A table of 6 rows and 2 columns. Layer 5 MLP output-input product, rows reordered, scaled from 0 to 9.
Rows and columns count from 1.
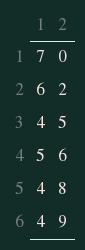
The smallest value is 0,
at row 1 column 2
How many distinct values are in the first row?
2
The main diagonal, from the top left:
7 2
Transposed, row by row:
7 6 4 5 4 4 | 0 2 5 6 8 9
